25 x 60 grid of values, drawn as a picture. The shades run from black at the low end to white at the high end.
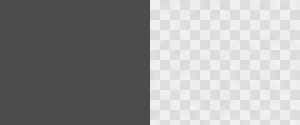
It is made of 1 by 2 panels. Panel 1,1: low, flat. Panel 1,2: very high, checkered, faint in contrast.
